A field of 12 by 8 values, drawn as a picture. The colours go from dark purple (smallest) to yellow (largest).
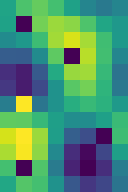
Ninth with the lowest average: bottom right. Odd rows or columns: none. Lone odd cells: 5, 1 higher and 4 lower than their neighbours. Mirror symmetry: none. Ninth with the highest average: bottom left.
